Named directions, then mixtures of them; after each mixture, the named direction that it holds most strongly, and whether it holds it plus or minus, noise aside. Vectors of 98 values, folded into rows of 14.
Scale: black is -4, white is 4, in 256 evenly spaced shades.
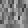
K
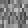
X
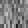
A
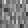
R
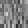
A, plus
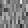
R, plus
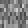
X, plus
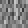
K, plus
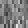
A, minus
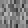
X, minus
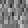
K, plus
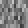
K, minus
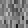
A, plus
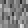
R, minus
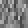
K, minus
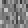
R, minus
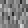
R, minus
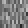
R, plus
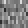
R, plus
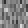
R, minus
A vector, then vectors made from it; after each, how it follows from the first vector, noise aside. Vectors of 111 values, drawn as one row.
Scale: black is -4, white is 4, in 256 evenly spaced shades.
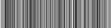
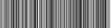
reversed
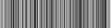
reversed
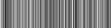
sign-scrambled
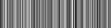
sign-scrambled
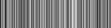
sign-scrambled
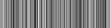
reversed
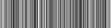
reversed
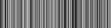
sign-scrambled
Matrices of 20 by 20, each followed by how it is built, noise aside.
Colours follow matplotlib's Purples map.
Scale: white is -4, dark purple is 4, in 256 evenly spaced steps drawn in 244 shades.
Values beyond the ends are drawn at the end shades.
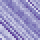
Toeplitz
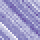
Toeplitz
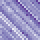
Toeplitz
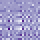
low rank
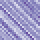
Toeplitz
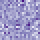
low rank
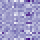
low rank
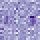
low rank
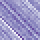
Toeplitz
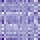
low rank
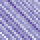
Toeplitz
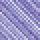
Toeplitz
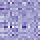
low rank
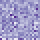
low rank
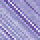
Toeplitz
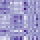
low rank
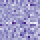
low rank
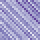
Toeplitz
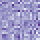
low rank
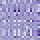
low rank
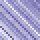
Toeplitz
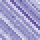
Toeplitz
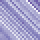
Toeplitz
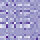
low rank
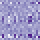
low rank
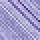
Toeplitz
